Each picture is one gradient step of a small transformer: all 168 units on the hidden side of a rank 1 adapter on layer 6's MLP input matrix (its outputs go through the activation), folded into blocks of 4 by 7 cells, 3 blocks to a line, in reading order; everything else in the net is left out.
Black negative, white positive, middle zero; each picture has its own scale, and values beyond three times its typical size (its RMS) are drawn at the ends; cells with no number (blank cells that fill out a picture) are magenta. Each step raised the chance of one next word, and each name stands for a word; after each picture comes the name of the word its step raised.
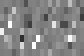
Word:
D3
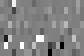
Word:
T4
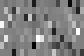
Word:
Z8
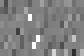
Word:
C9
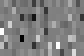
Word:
D3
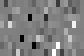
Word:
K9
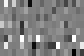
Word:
T4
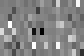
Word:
D3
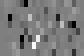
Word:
C9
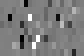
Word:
C9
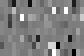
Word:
K9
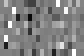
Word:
D3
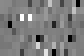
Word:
K9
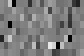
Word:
K9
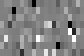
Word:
Z8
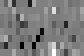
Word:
T4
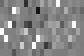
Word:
D3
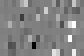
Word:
K9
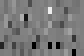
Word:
D3
